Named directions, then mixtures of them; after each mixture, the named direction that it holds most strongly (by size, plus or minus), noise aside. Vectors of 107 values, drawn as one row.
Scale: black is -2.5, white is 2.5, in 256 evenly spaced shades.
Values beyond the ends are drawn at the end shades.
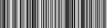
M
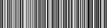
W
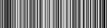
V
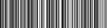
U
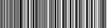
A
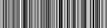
A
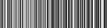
W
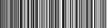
A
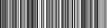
U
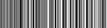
A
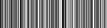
U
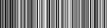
U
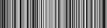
M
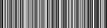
W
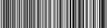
W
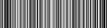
V
